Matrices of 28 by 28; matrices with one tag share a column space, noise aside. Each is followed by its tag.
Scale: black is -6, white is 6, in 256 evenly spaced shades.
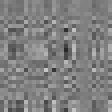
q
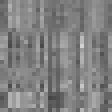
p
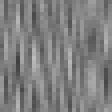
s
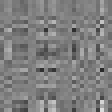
q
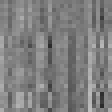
p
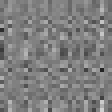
q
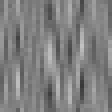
s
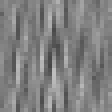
s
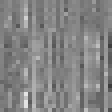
p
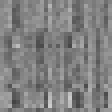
p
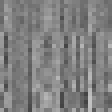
p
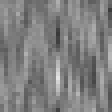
s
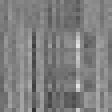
p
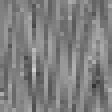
s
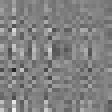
q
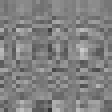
q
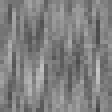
s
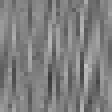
s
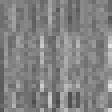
p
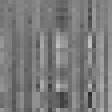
p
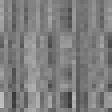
p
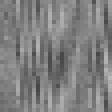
s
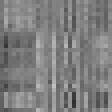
p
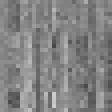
p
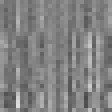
p
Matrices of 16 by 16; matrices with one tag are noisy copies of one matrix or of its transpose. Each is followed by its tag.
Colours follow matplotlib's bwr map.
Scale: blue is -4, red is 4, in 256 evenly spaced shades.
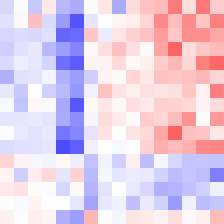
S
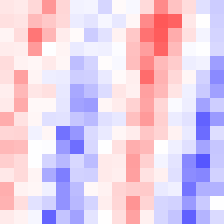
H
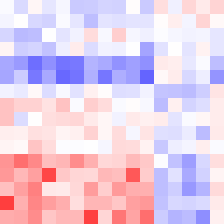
S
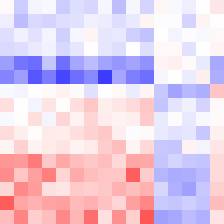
S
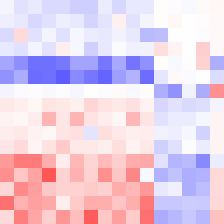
S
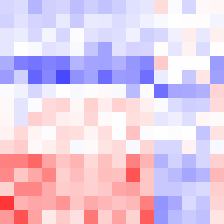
S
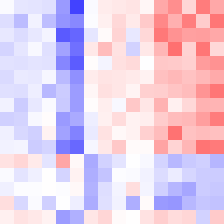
S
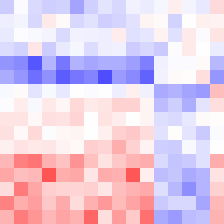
S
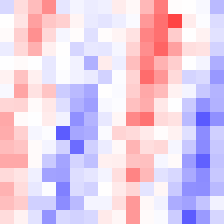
H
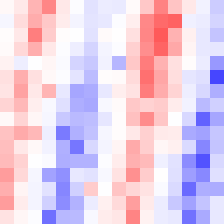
H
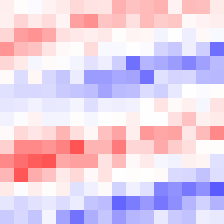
H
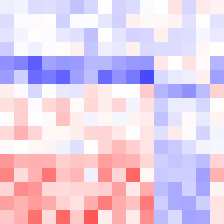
S
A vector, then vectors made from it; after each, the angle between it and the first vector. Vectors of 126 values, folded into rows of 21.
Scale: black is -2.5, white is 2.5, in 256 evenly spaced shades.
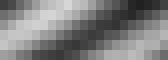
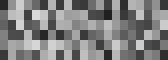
orthogonal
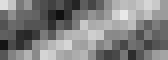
nearly opposite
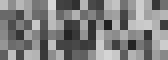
orthogonal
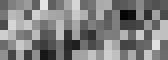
partly aligned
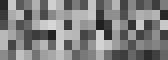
orthogonal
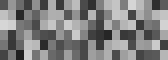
orthogonal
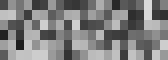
orthogonal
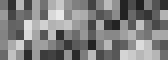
partly aligned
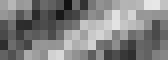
nearly opposite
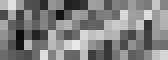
partly opposed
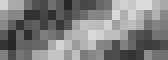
nearly opposite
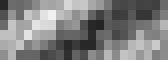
nearly parallel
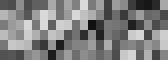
partly aligned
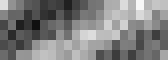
nearly opposite
